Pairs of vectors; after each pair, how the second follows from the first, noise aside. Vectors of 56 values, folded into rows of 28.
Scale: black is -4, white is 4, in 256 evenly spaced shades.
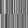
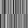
negated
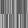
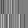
partly zeroed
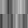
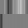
partly zeroed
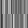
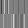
partly zeroed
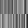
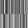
wrapped around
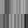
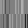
partly zeroed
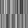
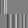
partly zeroed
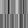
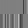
partly zeroed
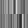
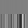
partly zeroed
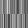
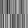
negated
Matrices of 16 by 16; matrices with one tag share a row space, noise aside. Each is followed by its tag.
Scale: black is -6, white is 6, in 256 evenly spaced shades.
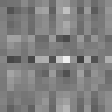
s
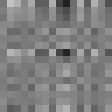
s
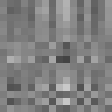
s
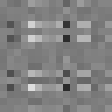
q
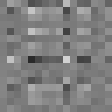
q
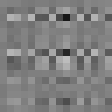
s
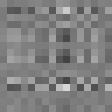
s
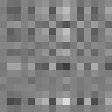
s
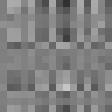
s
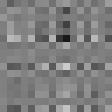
s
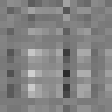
q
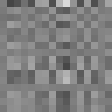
s
